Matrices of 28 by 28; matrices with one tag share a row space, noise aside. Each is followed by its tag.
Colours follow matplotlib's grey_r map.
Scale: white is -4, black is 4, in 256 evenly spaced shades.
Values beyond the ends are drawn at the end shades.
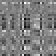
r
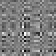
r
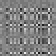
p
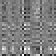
r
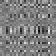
p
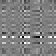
r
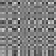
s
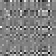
p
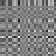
s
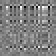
p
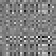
p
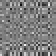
p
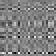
s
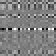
s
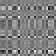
s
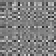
s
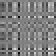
s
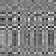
s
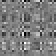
r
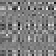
s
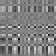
s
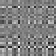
s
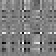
r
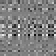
s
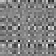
s
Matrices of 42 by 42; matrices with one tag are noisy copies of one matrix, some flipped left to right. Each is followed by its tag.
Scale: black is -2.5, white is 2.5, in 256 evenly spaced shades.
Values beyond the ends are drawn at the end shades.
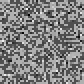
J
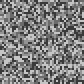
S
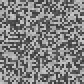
J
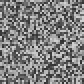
S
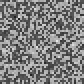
S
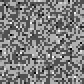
S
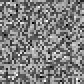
S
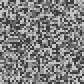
J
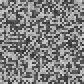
J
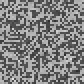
J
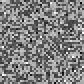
J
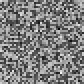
J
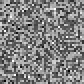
J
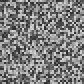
S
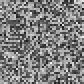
J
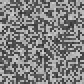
J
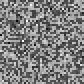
J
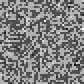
J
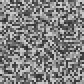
J
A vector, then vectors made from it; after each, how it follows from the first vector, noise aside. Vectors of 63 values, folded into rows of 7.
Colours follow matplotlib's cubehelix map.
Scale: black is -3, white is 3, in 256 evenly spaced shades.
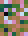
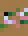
partly zeroed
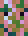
sign-scrambled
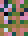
sign-scrambled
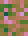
shrunk
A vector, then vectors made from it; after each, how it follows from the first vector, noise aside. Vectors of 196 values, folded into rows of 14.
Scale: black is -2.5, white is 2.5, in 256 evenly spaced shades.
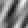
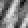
negated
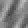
shrunk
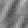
shrunk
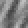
shrunk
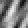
negated
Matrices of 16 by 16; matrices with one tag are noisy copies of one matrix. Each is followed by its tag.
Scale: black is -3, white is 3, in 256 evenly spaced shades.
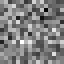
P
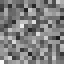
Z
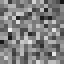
P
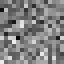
Z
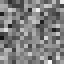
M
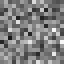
P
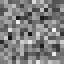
P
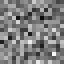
P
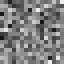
M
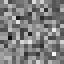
P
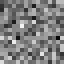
Z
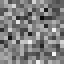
P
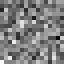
Z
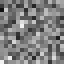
Z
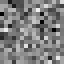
M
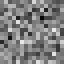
P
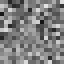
M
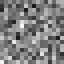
Z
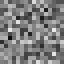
P
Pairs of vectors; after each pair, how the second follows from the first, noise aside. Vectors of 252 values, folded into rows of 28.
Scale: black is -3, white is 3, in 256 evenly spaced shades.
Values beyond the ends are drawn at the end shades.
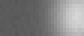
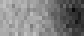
negated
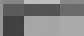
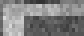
negated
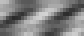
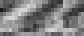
wrapped around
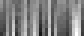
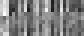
wrapped around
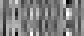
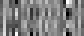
negated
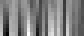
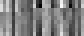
wrapped around
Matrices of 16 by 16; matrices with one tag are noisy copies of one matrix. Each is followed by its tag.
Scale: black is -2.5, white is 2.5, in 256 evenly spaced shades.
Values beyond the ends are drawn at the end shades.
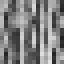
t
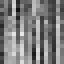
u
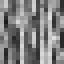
t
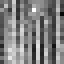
u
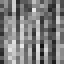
u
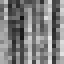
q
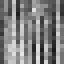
u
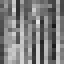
u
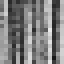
q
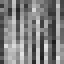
u
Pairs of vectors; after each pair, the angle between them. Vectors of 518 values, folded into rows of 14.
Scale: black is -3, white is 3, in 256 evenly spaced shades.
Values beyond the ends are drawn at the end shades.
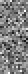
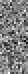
nearly parallel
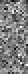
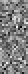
partly opposed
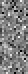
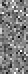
nearly opposite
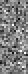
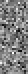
nearly opposite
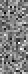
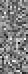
nearly opposite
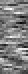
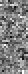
partly opposed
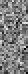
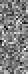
nearly opposite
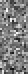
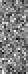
partly aligned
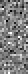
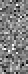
orthogonal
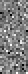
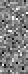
orthogonal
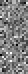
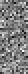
partly opposed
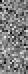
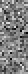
orthogonal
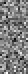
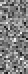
nearly opposite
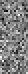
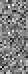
orthogonal
